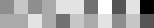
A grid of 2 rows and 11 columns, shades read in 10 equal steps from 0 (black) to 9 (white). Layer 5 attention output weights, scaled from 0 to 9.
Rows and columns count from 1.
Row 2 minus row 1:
1 -1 3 0 -4 -1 2 -1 2 -1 3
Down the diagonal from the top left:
5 6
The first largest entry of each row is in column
8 3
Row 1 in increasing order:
0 3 4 5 5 6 7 8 8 8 9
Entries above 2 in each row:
10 11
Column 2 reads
7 6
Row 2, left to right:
6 6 8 6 4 7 6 8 5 7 3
